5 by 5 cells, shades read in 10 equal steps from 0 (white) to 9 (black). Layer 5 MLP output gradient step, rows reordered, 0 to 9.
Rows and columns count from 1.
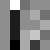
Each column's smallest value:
4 0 3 2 3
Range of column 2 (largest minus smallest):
9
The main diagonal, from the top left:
4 8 4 2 4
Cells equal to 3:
4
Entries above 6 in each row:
0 1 1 1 2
